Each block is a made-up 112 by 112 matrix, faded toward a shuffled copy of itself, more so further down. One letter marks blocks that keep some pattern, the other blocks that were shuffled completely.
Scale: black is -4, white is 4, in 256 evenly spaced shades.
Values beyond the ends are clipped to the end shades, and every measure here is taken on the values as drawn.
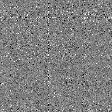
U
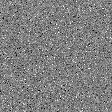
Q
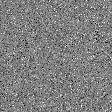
Q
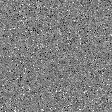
Q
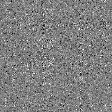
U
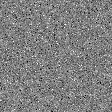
Q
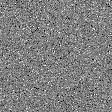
Q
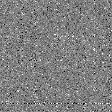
U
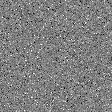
Q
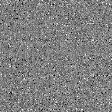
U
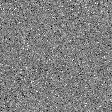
Q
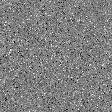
Q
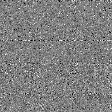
U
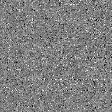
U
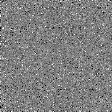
U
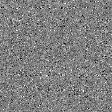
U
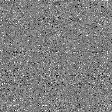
U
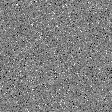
Q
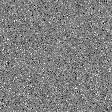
Q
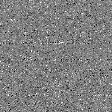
U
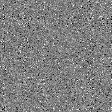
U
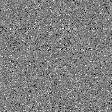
U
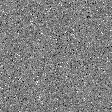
Q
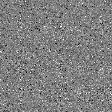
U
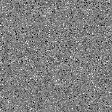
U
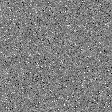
Q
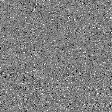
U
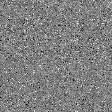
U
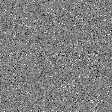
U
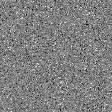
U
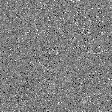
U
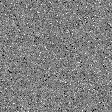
Q
